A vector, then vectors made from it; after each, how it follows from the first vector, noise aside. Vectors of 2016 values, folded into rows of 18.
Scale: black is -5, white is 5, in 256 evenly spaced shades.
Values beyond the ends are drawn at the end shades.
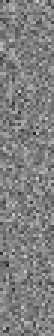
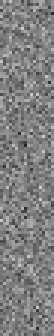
wrapped around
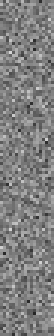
wrapped around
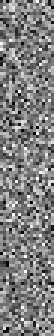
scaled up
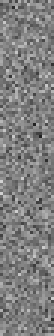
wrapped around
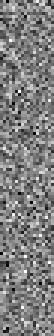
scaled up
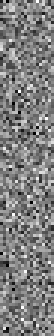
scaled up
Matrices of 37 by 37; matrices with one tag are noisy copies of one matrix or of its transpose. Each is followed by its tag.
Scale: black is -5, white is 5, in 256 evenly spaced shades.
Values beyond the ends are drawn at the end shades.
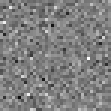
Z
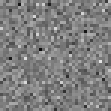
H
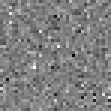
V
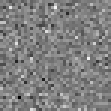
Z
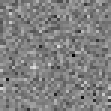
V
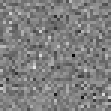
V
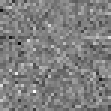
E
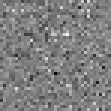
V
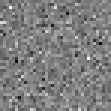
Z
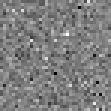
V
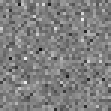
H
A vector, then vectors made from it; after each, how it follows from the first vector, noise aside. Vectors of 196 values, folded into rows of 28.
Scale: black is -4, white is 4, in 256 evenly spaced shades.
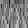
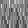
negated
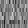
wrapped around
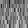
copied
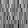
reversed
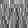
negated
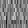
wrapped around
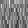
negated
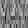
wrapped around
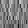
reversed
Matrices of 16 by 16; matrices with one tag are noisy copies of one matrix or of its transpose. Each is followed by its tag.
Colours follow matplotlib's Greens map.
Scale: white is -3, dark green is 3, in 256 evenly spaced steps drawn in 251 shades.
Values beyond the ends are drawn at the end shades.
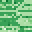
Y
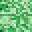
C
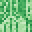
Y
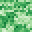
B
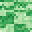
B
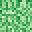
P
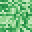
C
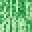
Y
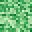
C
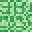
P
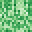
C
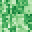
B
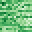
Y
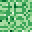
P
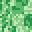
B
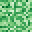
P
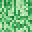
C
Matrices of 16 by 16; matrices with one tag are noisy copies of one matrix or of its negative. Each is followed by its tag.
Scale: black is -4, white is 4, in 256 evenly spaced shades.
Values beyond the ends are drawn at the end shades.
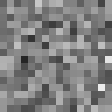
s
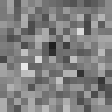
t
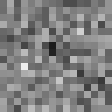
t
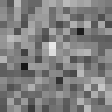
t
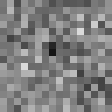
t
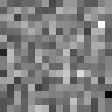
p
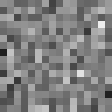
p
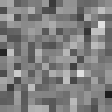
p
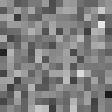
p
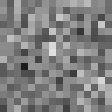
t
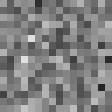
s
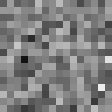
s
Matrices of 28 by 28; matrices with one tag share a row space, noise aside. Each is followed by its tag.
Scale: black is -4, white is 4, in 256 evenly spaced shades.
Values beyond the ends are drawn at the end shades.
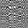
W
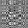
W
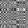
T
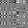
T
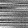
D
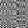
T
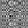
W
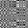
T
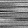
D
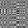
T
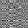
W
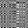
T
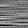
D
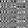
T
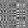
T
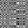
T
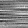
D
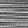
D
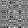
W
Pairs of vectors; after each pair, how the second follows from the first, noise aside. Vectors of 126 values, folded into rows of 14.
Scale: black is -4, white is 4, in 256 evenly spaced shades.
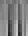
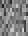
shuffled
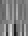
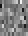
shuffled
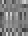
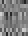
negated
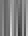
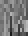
sign-scrambled
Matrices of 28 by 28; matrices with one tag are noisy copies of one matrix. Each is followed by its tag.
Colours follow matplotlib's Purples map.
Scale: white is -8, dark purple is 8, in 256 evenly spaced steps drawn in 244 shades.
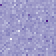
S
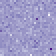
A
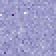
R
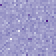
S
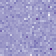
A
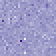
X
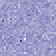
X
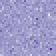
A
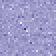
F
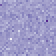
S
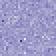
X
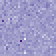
X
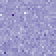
R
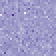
R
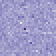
F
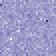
S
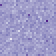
S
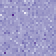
R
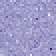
A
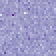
R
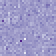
X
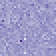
X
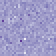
X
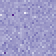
R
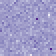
A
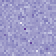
F
